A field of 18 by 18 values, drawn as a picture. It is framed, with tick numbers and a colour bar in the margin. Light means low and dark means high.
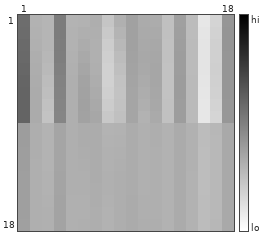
Seam: horizontal, 50% of the way down, the bottom part calmer. Grain: streaks running down. Calmest part: bottom middle. Average level on the scale: 30%.
